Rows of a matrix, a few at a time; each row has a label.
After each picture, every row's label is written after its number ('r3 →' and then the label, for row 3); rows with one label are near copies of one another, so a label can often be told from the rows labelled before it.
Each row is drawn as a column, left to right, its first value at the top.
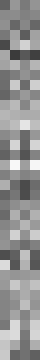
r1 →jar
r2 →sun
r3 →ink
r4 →sun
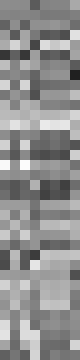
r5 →sun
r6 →ink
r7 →sun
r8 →jar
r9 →ink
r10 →ink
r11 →ink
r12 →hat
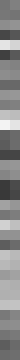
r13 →ink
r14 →ink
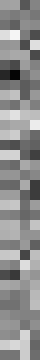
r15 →hat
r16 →hat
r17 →jar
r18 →ink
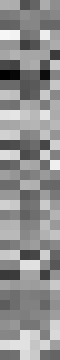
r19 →hat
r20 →hat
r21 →jar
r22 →jar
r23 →hat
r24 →sun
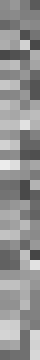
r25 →sun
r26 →sun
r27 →ink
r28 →jar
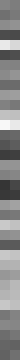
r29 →ink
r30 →ink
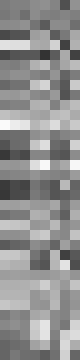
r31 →ink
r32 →ink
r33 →ink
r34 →sun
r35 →sun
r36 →ink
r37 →jar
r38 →sun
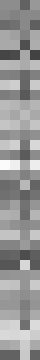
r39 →sun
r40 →sun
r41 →jar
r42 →sun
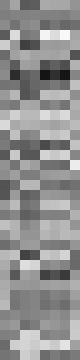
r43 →ink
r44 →hat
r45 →jar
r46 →jar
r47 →hat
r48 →hat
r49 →hat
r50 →sun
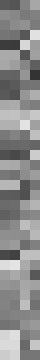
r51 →jar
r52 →jar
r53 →ink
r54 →hat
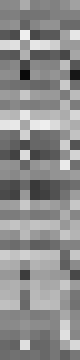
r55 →ink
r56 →ink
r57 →hat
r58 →ink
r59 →ink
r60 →ink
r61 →sun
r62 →hat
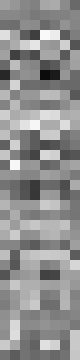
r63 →hat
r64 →sun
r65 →ink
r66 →ink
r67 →hat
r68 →hat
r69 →ink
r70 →jar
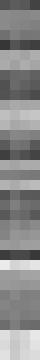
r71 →jar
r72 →jar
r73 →jar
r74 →jar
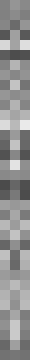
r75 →ink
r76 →sun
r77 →ink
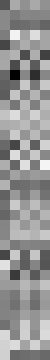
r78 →jar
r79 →hat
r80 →sun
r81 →hat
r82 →sun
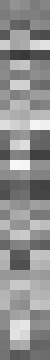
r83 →ink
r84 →sun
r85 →sun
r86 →ink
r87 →ink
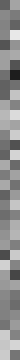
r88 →jar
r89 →hat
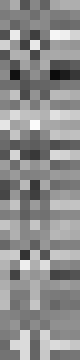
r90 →ink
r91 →hat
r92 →jar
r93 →ink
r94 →jar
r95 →hat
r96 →hat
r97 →hat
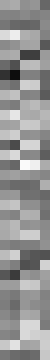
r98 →hat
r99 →hat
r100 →sun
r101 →sun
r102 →jar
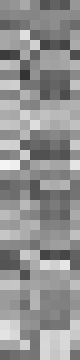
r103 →sun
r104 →sun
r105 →hat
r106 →ink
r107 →jar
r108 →jar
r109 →jar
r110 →sun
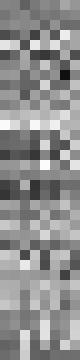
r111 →ink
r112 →ink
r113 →jar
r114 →ink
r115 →sun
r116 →ink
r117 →hat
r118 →sun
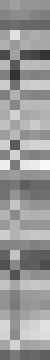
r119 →sun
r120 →hat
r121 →sun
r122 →sun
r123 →sun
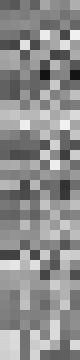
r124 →jar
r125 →jar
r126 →ink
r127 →jar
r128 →hat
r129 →sun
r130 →ink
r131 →hat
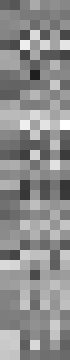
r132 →jar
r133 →jar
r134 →ink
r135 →hat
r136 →ink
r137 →sun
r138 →ink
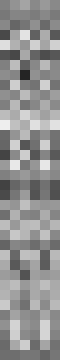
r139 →ink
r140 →sun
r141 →hat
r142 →ink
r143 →sun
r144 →ink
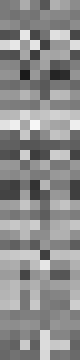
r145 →ink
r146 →ink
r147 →hat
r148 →ink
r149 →jar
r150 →hat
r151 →hat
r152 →ink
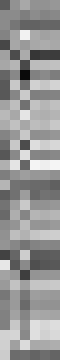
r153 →jar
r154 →sun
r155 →hat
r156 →sun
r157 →sun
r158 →sun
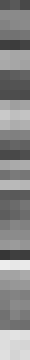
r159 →jar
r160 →jar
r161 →jar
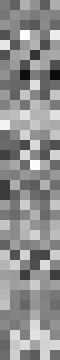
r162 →ink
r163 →jar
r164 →hat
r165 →sun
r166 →jar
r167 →hat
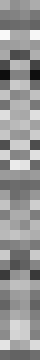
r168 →hat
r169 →sun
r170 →sun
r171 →hat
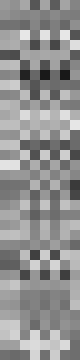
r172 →sun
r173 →sun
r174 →hat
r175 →jar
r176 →hat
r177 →jar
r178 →hat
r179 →ink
